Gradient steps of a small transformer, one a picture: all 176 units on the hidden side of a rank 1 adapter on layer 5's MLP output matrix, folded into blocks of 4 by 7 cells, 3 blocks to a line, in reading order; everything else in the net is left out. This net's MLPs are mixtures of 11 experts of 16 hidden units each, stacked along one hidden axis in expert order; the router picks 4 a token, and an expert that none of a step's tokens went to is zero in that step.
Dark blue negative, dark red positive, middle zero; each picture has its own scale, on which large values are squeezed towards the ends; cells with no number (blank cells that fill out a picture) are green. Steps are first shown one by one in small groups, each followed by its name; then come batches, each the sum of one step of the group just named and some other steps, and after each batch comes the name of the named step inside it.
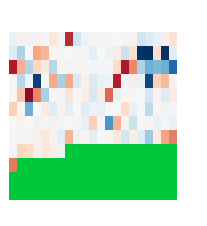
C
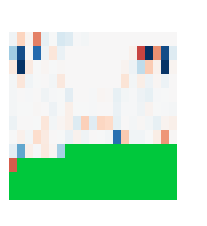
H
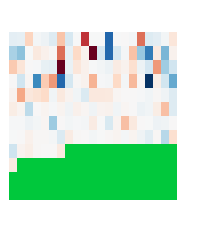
C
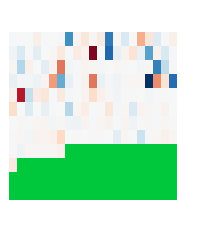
H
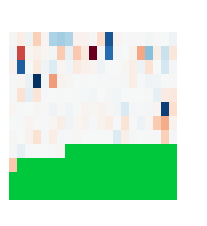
H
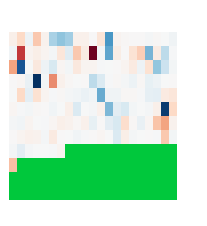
H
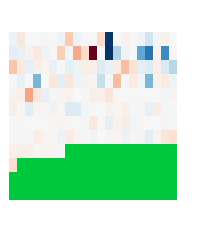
C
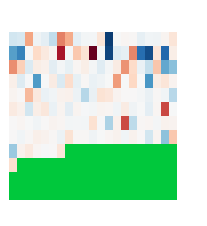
C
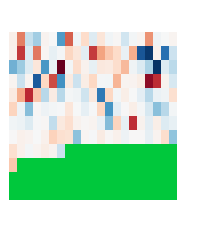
C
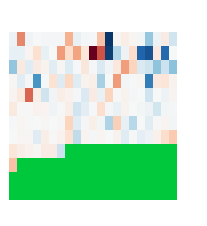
C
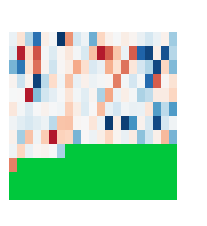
C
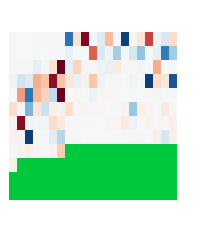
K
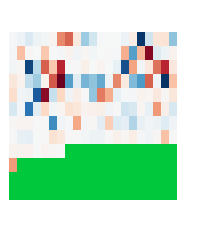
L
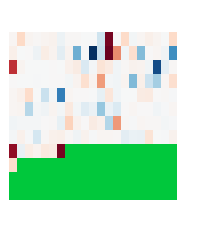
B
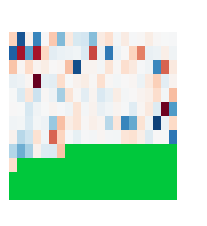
B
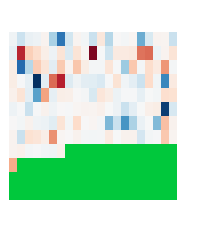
L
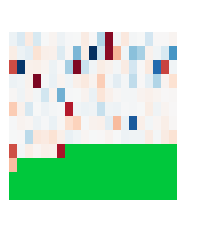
B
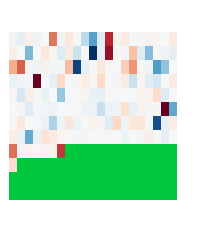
B
